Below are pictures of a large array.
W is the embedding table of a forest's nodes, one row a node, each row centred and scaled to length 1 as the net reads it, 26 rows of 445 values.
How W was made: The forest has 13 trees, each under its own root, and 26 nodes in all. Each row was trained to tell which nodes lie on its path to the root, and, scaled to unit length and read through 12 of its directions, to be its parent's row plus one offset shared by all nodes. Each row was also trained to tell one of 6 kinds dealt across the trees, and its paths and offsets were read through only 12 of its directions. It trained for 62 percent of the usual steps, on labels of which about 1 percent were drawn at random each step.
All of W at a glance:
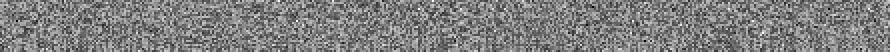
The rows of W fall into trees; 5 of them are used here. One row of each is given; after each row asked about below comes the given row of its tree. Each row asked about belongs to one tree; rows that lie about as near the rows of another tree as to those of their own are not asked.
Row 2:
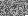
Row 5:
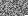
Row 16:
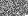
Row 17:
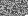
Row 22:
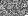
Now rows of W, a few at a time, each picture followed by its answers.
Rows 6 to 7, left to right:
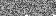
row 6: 17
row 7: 17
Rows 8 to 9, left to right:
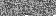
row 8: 2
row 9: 17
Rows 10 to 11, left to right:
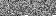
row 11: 5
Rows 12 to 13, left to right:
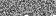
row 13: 22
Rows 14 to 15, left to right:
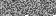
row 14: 5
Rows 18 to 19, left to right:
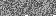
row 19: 2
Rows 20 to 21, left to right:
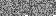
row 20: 16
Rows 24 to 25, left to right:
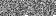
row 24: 22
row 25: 22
